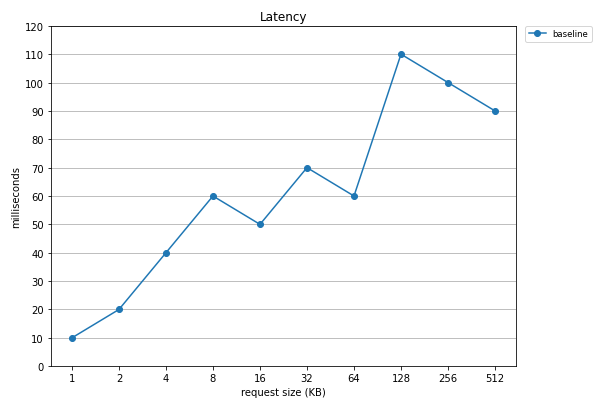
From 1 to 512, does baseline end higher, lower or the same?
higher
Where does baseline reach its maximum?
128
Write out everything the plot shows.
Title: Latency
x-axis: request size (KB), ticks 1 2 4 8 16 32 64 128 256 512
y-axis: milliseconds, ticks 0 10 20 30 40 50 60 70 80 90 100 110 120
Legend: baseline
Values:
baseline: 10 20 40 60 50 70 60 110 100 90
